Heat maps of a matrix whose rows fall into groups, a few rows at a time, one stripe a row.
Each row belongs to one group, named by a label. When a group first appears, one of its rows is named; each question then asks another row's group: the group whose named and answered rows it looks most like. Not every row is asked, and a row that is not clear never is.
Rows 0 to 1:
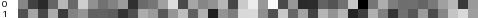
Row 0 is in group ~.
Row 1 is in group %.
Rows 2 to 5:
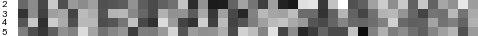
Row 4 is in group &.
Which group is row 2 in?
%
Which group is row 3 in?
&
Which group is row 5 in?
~
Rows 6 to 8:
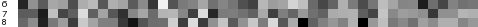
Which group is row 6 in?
&
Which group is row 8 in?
~
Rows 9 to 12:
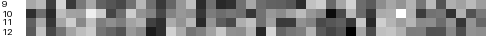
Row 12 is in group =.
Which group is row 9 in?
%
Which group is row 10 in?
&
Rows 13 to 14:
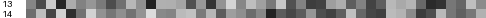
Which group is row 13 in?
~
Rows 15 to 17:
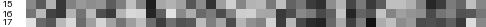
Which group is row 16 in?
=
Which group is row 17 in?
=
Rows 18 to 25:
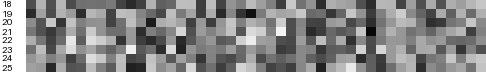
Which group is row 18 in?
%
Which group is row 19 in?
&
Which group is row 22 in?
=
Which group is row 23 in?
=
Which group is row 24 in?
%
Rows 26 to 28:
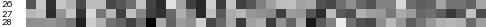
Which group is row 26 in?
&
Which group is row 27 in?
=
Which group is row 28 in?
~
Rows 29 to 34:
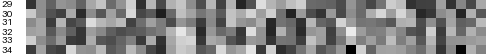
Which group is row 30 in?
=
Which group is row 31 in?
%
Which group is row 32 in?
%
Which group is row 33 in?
%
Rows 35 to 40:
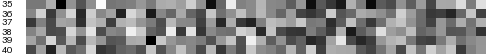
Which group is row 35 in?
~
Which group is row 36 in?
=
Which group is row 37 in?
&
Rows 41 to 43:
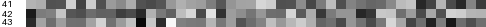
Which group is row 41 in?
=
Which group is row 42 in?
%
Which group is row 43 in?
&
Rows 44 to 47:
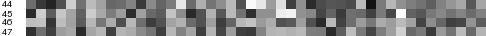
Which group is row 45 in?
&
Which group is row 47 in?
&
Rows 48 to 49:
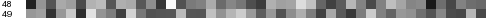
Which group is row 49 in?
=
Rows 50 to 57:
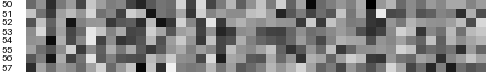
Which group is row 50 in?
~
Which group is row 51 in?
=
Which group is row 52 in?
%
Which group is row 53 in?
%
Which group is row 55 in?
=
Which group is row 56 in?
%
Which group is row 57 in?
&
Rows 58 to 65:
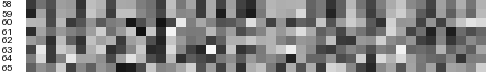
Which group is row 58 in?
&
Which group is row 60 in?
%
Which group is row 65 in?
%
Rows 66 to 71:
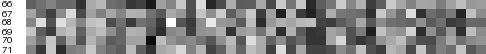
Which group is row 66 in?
~
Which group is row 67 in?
=
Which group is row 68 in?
&
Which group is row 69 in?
=
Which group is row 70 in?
~
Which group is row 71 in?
~
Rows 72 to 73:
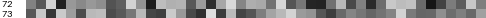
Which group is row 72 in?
~
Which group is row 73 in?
&
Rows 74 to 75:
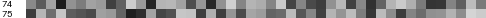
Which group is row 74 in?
~
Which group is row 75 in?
%
